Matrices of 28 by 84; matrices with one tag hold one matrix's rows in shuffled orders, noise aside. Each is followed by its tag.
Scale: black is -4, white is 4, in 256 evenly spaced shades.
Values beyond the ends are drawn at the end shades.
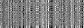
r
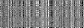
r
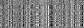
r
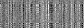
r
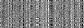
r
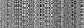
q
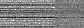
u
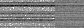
u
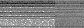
u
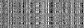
r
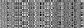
q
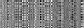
q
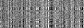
r
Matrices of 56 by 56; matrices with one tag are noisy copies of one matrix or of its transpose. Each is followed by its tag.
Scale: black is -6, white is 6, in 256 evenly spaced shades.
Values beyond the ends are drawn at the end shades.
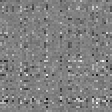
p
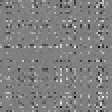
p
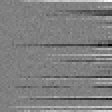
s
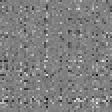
p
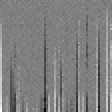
s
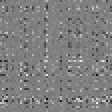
p
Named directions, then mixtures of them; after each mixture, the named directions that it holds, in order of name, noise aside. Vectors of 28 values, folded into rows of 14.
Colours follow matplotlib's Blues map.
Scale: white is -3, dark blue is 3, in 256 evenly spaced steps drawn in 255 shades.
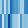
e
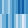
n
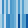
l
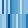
e, l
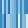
l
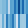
l, n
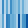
l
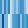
e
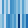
l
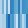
e, l, n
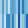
l, n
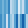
l, n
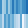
e, l, n
